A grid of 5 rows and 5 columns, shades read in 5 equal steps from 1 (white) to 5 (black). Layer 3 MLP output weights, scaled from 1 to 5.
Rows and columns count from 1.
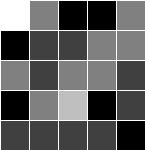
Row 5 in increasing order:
4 4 4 4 5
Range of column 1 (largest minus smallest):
4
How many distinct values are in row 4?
4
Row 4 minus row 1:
4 0 -3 0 1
